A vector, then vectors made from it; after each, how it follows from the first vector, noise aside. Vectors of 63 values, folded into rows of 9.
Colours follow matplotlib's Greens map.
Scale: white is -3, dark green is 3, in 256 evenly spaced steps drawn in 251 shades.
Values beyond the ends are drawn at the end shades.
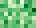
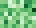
copied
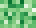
negated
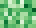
copied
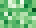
copied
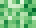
copied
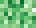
negated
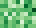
copied
